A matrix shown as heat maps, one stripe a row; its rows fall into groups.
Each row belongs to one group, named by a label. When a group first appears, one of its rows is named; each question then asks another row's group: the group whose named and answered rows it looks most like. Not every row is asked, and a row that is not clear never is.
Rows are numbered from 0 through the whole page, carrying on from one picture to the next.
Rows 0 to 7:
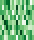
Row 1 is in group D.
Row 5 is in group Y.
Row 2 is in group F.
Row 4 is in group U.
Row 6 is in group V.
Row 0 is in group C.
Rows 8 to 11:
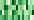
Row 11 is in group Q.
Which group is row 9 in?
U
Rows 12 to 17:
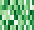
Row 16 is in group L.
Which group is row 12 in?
D
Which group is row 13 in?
Q
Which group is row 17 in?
D
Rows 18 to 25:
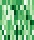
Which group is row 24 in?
V
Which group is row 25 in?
D
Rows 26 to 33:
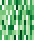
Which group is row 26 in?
V
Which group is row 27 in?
D
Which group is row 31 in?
L
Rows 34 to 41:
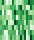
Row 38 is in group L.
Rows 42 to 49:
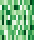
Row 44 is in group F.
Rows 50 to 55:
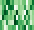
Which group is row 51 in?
L
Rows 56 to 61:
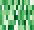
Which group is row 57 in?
D
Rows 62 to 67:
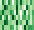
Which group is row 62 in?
V
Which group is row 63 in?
U
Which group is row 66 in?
U
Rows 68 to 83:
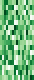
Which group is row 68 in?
U
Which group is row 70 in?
U
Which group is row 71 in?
Q
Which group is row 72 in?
L
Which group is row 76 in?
Y
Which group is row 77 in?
L
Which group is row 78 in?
Q
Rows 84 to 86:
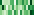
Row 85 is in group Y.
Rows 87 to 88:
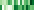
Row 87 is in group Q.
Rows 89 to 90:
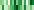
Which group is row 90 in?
V
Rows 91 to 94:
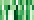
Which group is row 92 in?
D
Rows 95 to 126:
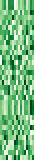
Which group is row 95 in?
L
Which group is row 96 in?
L
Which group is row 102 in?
L
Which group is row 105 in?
C
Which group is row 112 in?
C
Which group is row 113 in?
D
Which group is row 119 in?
Q
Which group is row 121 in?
Q
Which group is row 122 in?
U
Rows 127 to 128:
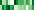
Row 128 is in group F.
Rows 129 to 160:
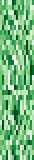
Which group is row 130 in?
Q
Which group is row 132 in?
U
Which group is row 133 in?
L
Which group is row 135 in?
C
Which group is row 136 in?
Y
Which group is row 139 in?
C
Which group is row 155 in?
Y
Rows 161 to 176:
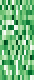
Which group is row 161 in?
V
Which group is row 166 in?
L
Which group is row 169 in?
U
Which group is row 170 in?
Q
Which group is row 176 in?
Q
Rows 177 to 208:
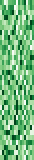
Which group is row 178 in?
L
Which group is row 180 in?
U
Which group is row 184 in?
D
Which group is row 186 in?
Q
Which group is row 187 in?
V
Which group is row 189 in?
V
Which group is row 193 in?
D
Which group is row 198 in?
V
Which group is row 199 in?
D
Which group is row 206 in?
U
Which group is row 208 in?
U
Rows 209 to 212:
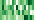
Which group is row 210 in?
Y
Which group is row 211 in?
Q
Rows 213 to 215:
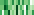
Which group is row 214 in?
U
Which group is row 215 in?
D
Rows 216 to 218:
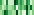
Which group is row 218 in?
U
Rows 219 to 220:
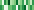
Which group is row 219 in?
D
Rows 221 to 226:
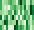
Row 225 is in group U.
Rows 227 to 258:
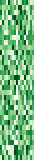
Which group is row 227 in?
C
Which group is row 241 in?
C
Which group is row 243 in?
D
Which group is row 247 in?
D
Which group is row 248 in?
L
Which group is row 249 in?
U
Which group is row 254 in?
V
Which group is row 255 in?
L
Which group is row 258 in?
V
